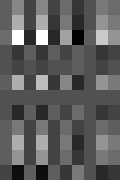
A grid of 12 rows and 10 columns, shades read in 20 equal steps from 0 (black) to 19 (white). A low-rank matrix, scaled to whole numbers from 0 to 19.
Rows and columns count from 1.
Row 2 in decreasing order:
13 13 11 9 9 7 6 5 4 3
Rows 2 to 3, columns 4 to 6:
13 4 9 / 19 3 12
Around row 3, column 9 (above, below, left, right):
11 4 7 11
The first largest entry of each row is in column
2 2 2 3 7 4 1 7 2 2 2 7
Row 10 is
7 13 5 13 5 9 3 6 11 9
